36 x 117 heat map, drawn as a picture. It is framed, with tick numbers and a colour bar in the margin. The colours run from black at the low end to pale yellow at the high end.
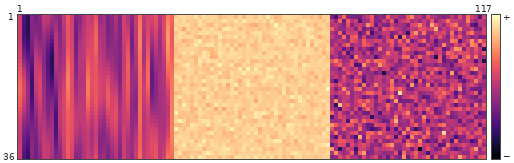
The table splits into one row of 3 panels. Panel 1,1: middling, streaked downward, strong in contrast. Panel 1,2: very high, fine-grained, faint in contrast. Panel 1,3: middling, fine-grained, strong in contrast.
